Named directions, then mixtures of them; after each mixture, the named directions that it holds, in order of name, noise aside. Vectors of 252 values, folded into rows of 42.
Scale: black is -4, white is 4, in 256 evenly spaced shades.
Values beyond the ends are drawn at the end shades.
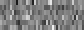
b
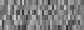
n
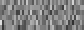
b, n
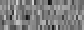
b, n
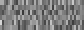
b, n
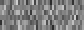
b, n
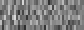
n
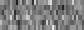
b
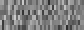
n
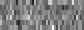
b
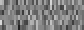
b, n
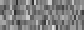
b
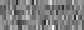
b
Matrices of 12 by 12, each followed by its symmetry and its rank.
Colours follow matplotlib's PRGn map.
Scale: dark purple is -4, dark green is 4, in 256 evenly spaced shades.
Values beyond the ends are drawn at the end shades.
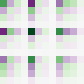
symmetric, rank one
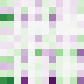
neither, rank two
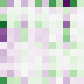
neither, rank two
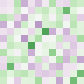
symmetric, full rank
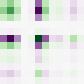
symmetric, rank one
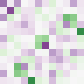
symmetric, full rank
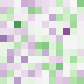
neither, full rank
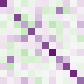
symmetric, full rank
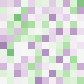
neither, full rank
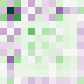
symmetric, rank two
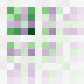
symmetric, rank two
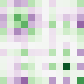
symmetric, rank two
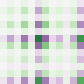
symmetric, rank one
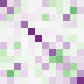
symmetric, full rank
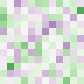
neither, full rank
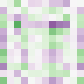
neither, rank two
